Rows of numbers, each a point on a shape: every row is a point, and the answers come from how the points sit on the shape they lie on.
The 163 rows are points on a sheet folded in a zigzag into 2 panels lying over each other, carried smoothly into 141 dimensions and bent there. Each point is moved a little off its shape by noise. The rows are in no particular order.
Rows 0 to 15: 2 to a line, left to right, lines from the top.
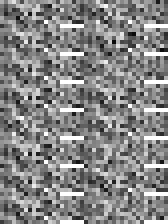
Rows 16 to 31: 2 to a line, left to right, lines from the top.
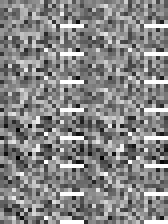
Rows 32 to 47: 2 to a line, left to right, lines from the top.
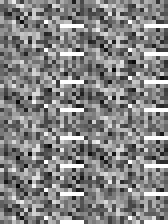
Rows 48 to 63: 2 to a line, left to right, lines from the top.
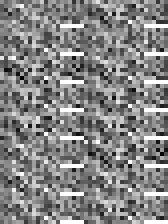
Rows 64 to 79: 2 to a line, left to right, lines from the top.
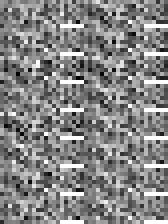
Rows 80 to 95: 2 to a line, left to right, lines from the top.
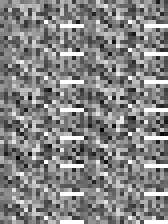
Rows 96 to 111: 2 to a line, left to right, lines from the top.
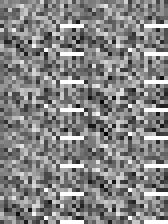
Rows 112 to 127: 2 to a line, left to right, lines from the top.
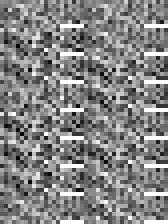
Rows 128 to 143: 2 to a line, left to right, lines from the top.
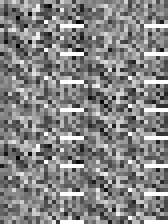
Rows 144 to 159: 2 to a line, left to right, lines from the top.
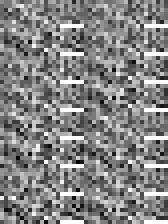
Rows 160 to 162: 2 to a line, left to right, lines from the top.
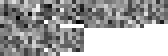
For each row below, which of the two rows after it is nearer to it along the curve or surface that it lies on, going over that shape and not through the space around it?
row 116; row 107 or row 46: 46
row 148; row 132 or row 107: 132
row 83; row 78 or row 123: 123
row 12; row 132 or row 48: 132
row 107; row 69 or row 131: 131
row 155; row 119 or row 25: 119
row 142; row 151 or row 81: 81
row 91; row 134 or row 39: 39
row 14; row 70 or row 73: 73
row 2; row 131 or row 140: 140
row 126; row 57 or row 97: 97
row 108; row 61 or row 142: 142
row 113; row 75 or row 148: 75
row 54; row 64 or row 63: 64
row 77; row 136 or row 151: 136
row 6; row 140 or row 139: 140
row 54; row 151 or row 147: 147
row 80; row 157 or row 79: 157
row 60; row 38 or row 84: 84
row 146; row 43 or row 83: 83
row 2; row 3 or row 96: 96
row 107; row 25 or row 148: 25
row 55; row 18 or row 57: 18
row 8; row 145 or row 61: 61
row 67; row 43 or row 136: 136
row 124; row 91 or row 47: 47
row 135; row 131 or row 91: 91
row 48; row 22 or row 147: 22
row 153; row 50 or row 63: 63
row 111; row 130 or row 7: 130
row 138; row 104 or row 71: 71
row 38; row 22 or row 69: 69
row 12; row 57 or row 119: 119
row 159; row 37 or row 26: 26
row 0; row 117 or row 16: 117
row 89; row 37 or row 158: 37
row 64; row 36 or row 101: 36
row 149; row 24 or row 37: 37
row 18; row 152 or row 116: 116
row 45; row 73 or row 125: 73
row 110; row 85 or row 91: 85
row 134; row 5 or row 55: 5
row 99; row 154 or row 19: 154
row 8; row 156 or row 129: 129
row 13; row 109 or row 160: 109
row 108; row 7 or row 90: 90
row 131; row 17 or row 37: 17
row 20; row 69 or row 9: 9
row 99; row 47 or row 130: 47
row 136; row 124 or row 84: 124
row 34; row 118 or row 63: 118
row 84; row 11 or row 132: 11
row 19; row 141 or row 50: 141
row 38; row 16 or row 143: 143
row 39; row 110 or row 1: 1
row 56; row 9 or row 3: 9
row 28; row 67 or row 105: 105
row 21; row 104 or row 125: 104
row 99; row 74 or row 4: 4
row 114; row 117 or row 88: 117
